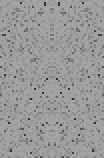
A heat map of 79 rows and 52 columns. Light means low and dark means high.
Grain: fine. Histogram: skewed, a long tail of high values. Odd rows or columns: none. Slope: none. Mirror symmetry: left to right. Seam: none. Stripes: none.
